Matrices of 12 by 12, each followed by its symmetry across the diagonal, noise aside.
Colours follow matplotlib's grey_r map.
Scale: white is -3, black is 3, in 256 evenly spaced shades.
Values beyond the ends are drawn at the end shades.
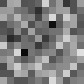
symmetric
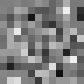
antisymmetric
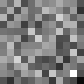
symmetric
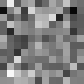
antisymmetric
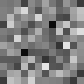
symmetric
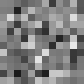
antisymmetric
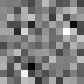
antisymmetric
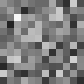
symmetric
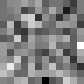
antisymmetric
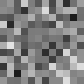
symmetric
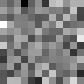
antisymmetric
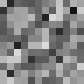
symmetric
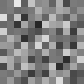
symmetric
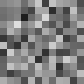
antisymmetric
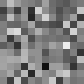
antisymmetric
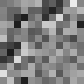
symmetric
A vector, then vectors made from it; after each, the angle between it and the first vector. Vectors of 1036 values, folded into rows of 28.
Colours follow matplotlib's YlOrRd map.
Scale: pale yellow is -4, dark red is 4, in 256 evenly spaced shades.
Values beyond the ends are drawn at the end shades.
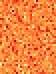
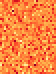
nearly parallel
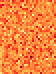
partly aligned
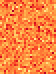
partly aligned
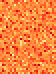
partly aligned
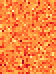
partly opposed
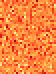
nearly parallel
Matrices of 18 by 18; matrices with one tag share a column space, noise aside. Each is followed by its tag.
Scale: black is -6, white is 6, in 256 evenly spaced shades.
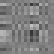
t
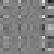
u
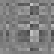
t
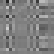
u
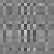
t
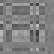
t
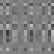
t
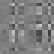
t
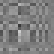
t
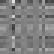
u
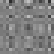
u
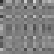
u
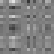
u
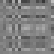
u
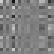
u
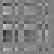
t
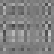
t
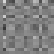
u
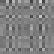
u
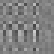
t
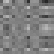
u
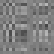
t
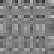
u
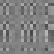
t
